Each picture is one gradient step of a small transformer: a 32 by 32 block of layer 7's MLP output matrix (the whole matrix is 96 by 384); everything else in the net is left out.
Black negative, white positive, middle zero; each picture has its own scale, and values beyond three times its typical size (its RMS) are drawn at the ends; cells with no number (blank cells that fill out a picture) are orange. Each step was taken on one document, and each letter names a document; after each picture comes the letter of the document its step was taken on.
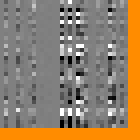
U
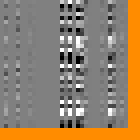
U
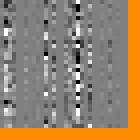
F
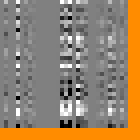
U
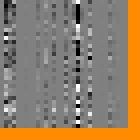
F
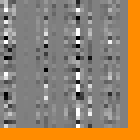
F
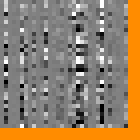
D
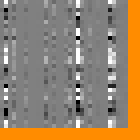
F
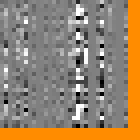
D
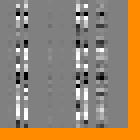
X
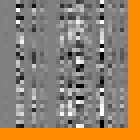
U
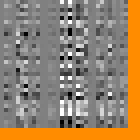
U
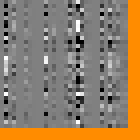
F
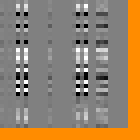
X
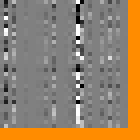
F
